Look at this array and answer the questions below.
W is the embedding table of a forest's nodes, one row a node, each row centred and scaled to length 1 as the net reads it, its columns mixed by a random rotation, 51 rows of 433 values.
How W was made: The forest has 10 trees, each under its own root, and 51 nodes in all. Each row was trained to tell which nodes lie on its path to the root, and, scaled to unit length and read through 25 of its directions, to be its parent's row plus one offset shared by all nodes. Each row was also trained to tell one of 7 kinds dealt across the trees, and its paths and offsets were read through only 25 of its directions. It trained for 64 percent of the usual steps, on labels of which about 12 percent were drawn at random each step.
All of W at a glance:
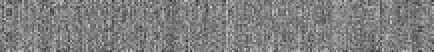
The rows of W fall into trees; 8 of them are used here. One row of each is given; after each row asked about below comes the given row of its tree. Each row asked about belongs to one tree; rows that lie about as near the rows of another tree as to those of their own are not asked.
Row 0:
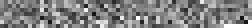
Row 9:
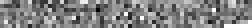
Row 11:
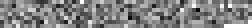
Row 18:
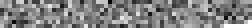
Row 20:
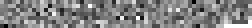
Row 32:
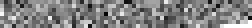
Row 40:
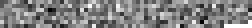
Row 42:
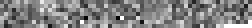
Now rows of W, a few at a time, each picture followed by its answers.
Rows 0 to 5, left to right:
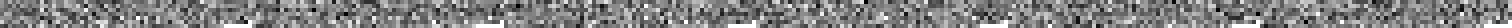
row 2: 18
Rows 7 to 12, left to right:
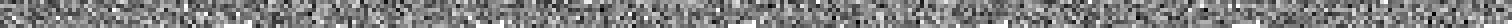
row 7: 20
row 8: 42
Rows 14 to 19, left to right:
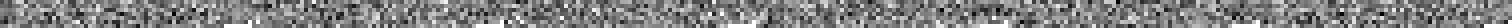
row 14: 11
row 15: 18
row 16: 20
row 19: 11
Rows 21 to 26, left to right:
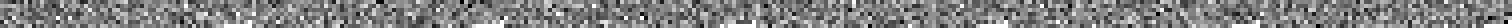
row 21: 20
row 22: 32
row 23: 20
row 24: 9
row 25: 18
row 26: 0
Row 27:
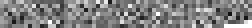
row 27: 9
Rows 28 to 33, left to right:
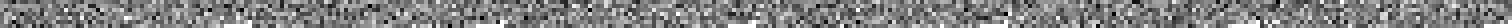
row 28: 18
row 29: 20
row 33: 0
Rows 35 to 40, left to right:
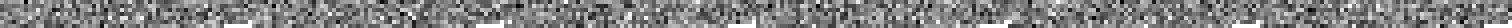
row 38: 18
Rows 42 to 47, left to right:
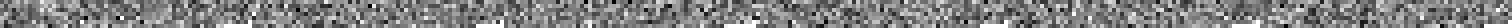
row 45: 40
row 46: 18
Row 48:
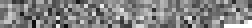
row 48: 40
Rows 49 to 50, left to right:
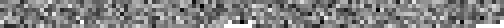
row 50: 40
